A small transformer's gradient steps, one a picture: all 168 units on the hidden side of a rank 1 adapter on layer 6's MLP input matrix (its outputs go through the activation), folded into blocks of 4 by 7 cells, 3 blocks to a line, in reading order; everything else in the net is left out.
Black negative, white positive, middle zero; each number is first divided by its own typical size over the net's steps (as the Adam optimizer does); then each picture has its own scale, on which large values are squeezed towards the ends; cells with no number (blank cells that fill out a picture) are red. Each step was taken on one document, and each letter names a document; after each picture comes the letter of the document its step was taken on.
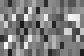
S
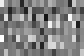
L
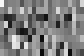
S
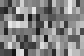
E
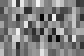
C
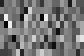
L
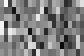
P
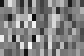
L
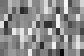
P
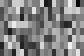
E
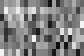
E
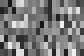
E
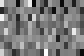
C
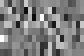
L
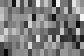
C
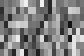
E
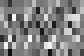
S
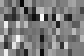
L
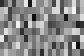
C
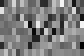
C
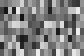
E
